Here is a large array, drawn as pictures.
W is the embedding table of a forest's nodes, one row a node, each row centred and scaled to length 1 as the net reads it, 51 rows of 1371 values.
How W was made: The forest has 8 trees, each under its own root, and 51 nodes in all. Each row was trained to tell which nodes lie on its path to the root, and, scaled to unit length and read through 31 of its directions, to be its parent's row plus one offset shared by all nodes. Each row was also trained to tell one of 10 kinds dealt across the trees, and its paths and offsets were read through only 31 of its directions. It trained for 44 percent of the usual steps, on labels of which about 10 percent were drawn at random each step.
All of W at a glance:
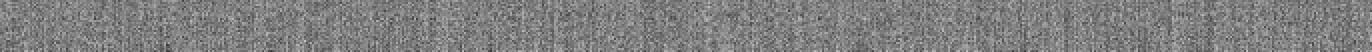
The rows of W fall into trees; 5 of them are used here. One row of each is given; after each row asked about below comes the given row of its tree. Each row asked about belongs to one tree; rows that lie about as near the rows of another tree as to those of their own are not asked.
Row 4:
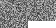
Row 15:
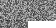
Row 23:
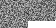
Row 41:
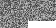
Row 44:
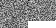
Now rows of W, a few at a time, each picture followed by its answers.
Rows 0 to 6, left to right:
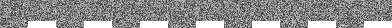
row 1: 23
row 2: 41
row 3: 4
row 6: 41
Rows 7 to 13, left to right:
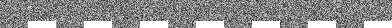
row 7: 4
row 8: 23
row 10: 23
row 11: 41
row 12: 15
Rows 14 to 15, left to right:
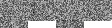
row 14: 15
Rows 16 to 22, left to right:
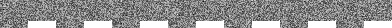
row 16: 41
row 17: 15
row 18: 41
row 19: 41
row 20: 41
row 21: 44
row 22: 23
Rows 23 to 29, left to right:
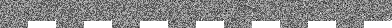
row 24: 23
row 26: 41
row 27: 44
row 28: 44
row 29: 44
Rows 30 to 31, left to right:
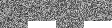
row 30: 44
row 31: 41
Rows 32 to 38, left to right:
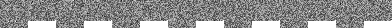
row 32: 4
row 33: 4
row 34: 4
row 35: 44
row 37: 15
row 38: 41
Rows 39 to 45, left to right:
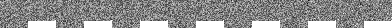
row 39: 4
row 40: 44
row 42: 44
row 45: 44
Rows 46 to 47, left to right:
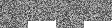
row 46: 41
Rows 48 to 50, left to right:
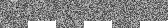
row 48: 4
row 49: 44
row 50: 44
